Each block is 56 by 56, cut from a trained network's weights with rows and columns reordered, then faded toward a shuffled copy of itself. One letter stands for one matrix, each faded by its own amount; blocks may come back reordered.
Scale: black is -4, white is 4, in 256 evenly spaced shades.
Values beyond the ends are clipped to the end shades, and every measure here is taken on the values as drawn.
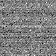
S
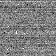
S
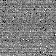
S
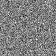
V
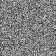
V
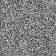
V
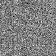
V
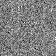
V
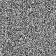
V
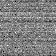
S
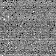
S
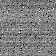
S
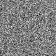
V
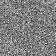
V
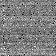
S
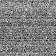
S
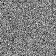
V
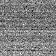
S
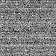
S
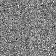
V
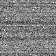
S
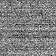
S
